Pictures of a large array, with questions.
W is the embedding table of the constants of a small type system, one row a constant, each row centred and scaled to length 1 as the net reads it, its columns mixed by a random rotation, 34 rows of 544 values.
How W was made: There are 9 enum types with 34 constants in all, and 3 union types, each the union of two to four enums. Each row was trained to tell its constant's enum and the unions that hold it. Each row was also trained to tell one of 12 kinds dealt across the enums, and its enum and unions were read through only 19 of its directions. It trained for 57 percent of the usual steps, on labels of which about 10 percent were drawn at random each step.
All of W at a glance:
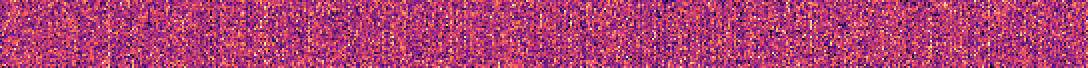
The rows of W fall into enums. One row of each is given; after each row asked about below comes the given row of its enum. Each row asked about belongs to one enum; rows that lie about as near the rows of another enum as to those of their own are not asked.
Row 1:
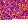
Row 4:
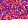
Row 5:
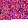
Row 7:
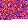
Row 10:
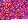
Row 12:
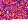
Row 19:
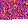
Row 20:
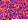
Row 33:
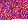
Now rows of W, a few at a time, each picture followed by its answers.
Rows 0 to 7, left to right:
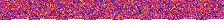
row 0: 5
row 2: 1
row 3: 7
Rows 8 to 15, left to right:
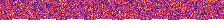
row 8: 12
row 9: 19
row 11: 20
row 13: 10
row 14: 7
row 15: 19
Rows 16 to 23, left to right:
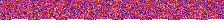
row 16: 10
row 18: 10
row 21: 5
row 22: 7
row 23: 19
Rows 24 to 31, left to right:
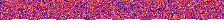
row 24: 5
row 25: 20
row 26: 10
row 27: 33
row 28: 19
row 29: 5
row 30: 4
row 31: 4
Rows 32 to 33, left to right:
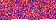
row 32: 7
